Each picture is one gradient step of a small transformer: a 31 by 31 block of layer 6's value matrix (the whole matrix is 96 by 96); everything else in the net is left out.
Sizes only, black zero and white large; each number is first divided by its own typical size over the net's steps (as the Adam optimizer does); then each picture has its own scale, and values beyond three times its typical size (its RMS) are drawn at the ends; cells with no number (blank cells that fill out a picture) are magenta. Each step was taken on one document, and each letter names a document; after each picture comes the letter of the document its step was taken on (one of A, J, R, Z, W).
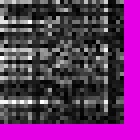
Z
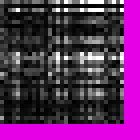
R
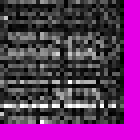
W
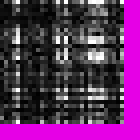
R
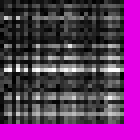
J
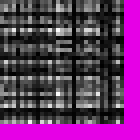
Z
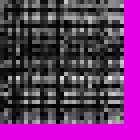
J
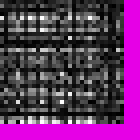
W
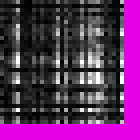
R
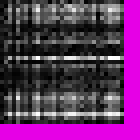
J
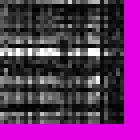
W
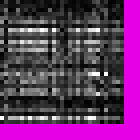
W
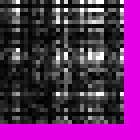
R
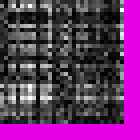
Z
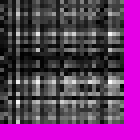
J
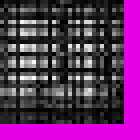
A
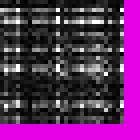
R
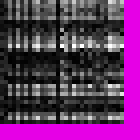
J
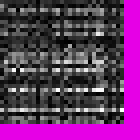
A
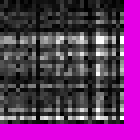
A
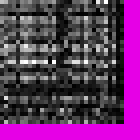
A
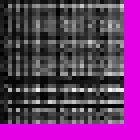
J
